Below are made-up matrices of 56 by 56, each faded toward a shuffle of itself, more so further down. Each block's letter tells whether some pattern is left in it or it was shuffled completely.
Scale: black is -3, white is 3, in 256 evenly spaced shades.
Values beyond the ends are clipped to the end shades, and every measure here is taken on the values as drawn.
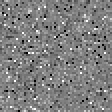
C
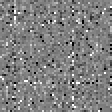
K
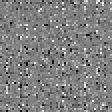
K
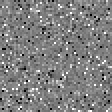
C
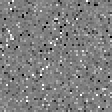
C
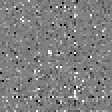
K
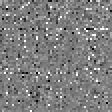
K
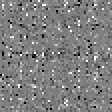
K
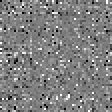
K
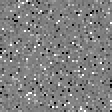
C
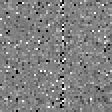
K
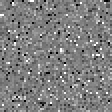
C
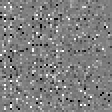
K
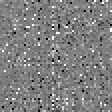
K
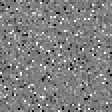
C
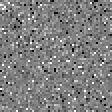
C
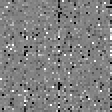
K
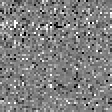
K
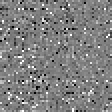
K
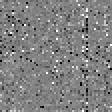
K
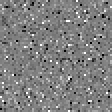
C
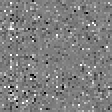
K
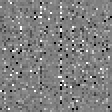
K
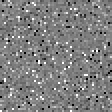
C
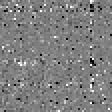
K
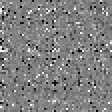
K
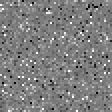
C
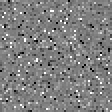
C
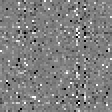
K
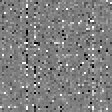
K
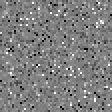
C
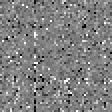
K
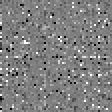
K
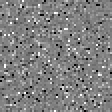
C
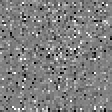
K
